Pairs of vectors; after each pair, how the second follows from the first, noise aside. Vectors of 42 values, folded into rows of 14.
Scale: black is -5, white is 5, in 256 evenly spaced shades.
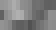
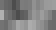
negated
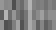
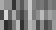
scaled up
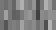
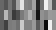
scaled up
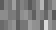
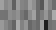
negated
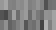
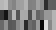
scaled up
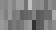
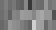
negated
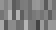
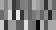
scaled up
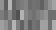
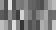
scaled up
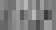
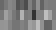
negated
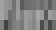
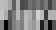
scaled up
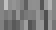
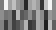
scaled up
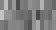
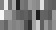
scaled up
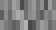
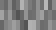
negated
